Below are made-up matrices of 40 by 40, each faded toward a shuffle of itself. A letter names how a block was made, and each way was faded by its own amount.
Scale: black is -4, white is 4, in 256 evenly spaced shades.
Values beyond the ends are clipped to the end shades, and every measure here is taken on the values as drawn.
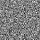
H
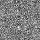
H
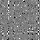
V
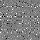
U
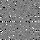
U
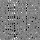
V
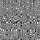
U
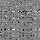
U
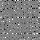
U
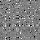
U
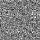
H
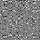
U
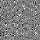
V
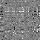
U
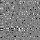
U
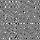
U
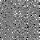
V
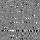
U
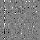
V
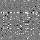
U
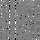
V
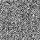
H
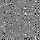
V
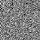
H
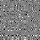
U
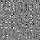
U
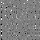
V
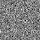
H
